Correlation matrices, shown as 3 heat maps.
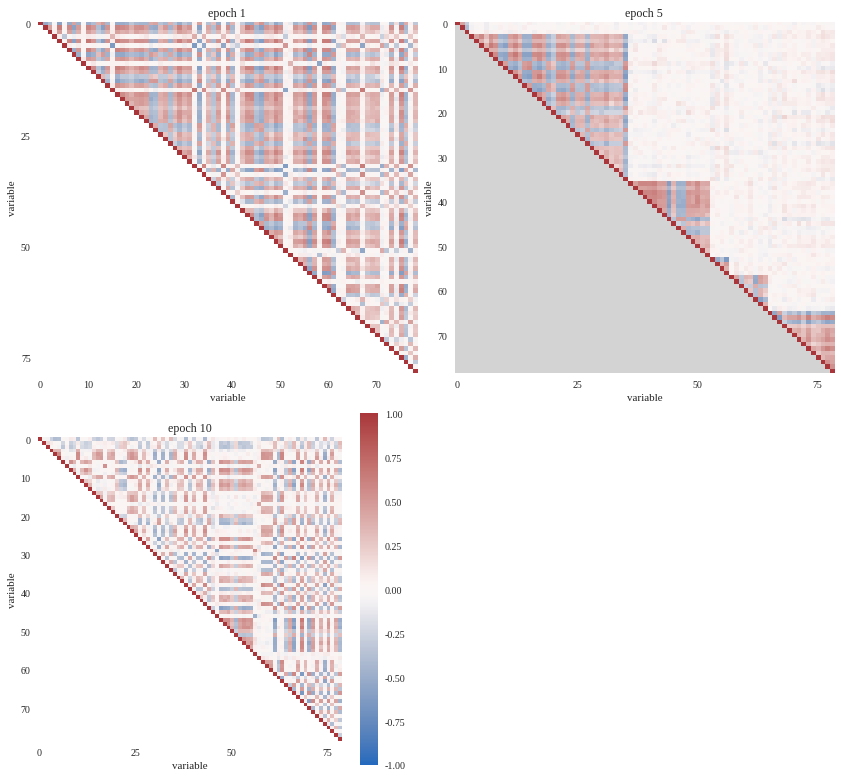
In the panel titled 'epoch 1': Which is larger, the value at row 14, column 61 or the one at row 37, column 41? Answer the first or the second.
the second
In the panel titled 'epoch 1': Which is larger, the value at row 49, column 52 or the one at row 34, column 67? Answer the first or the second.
the second
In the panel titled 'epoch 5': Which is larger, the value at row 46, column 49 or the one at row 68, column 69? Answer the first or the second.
the second
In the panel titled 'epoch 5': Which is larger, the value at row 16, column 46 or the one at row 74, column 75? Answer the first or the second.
the second
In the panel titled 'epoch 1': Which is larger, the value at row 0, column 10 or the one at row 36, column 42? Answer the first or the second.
the second
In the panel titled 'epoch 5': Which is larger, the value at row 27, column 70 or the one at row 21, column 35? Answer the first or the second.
the first
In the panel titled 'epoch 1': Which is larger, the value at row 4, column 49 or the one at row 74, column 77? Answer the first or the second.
the first
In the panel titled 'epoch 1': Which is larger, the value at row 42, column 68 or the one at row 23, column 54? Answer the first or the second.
the first
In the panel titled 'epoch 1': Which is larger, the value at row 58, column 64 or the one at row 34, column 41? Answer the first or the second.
the second
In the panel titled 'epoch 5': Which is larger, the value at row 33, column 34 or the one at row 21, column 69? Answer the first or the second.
the first
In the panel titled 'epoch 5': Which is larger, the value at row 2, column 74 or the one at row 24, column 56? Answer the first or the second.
the first
